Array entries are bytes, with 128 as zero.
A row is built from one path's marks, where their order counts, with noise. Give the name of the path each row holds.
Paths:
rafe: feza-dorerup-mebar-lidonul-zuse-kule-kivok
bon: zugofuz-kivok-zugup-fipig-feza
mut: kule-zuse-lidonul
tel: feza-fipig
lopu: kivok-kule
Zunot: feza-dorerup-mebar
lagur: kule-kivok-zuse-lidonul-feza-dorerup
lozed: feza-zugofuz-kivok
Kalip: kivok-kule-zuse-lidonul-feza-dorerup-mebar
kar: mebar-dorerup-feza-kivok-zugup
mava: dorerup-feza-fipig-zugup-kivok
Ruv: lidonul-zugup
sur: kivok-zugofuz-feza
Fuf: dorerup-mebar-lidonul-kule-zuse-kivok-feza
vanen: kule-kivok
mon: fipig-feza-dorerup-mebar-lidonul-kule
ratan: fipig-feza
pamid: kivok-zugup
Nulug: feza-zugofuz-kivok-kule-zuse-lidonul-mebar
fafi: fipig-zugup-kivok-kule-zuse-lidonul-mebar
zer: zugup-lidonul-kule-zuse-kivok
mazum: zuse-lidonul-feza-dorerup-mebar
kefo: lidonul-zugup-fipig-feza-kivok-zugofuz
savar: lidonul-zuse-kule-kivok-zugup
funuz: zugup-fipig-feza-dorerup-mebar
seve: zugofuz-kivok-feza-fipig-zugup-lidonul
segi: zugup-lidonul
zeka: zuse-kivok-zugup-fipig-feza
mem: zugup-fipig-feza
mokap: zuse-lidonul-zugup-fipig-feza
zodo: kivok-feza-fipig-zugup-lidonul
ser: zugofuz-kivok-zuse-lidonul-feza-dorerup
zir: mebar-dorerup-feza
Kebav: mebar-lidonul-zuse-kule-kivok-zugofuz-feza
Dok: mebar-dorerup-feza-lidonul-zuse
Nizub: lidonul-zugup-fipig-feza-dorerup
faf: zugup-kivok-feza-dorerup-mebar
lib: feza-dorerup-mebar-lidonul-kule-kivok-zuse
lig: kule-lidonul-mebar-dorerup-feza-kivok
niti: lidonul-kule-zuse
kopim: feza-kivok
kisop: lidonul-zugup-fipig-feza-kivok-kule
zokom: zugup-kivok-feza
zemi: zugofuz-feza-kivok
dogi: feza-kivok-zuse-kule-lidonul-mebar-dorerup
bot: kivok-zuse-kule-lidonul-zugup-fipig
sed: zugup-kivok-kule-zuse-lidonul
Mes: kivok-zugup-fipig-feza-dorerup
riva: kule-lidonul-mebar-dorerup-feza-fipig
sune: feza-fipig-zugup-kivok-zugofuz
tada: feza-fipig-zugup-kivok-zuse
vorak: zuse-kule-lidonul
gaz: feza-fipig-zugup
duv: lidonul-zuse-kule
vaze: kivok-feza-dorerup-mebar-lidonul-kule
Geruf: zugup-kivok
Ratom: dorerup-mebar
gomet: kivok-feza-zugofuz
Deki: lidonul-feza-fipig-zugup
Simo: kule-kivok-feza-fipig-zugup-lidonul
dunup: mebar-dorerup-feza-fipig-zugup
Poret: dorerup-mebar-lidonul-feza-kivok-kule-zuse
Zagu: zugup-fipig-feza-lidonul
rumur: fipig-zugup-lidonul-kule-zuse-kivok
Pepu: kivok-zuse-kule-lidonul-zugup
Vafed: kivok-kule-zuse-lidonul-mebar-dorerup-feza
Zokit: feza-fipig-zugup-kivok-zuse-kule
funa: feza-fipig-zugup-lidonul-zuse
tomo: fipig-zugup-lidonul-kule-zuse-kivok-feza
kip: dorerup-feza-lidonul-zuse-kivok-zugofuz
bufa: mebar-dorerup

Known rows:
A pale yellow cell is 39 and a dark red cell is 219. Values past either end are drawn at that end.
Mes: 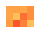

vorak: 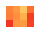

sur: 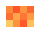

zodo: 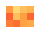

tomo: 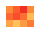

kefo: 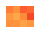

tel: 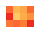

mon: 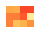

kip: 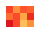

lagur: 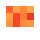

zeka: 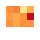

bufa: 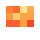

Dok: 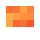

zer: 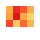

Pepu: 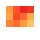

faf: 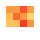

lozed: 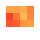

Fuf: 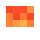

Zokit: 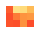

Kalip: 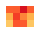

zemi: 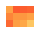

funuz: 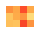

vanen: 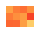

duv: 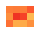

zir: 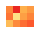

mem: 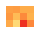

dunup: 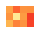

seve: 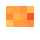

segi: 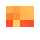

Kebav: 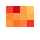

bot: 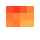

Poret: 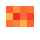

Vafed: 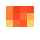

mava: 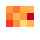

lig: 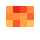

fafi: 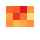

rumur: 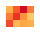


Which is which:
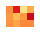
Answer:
mokap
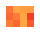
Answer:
mut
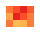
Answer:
savar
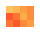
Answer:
kopim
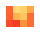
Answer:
sune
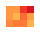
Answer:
pamid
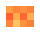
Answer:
ratan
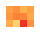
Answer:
zokom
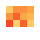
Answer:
Geruf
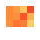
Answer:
lopu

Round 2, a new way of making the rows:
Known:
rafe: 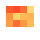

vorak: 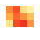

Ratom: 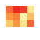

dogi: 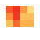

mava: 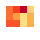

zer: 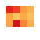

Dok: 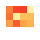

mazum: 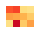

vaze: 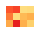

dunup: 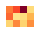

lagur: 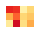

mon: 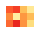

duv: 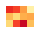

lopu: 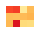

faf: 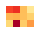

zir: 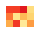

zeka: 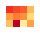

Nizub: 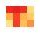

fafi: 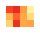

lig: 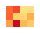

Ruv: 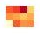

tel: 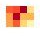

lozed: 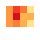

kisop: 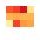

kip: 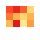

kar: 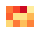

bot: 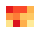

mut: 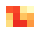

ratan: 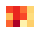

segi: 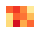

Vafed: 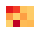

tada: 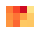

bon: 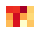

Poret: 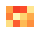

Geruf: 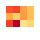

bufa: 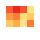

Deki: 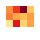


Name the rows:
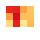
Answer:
ser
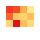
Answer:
riva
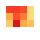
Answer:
tomo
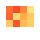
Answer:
lib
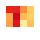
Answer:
Mes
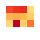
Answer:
funuz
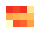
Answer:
savar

